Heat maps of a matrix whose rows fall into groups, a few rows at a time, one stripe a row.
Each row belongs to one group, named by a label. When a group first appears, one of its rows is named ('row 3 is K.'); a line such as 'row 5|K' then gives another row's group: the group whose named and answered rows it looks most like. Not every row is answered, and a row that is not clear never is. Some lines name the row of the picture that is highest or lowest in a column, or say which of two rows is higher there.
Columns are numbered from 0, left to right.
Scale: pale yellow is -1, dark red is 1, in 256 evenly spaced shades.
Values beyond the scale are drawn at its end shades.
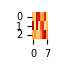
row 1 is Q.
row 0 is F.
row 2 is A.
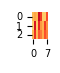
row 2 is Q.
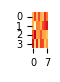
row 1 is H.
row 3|Q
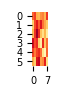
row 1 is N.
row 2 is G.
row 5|F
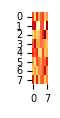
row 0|Q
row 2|A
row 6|A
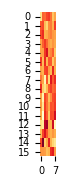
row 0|N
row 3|G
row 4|F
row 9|H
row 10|H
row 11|H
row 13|G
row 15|A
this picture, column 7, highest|11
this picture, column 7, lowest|12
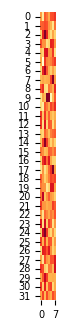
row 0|H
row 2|G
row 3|A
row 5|H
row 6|G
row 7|A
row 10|H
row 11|Q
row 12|Q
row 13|H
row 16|N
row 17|A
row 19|A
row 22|H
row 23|Q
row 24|G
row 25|Q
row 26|N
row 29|G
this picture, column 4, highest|9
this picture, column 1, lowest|5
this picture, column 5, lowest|9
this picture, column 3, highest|9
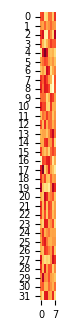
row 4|G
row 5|G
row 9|A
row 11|N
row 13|A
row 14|F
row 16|N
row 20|F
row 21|Q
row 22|Q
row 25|G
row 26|F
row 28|Q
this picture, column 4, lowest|19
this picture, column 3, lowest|2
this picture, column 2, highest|4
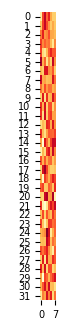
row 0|N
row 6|F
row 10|Q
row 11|Q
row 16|Q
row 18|H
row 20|F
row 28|Q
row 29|H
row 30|N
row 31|N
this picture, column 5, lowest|24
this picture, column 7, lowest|20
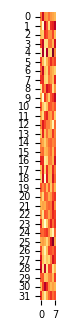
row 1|H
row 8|N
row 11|F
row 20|H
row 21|A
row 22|H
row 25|A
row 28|Q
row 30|G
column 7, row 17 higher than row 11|Yes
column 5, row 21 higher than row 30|Yes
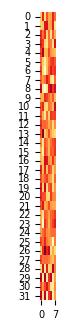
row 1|F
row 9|F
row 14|H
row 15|H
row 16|F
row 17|Q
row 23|H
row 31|Q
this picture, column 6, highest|28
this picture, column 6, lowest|25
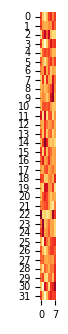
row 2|N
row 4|N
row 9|A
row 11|Q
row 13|Q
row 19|F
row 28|H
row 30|H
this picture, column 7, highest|30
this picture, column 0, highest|22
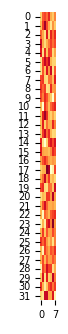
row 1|G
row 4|Q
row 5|N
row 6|N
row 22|H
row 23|A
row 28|N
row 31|F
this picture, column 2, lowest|14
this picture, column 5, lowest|17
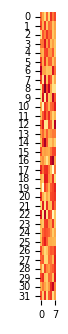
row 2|N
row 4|F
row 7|Q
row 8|N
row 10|H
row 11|N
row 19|H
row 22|Q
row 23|F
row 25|G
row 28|H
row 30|A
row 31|Q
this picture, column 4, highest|8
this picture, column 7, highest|12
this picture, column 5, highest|16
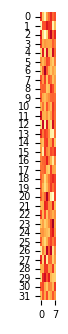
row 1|N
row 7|Q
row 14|F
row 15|H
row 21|F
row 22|Q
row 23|A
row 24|A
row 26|N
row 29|N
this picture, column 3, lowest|27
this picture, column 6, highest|23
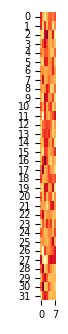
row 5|F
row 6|A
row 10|Q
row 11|H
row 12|N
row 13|N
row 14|F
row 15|H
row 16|G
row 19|F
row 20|Q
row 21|A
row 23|N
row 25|A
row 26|H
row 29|G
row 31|G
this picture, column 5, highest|27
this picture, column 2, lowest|27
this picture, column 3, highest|2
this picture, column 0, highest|27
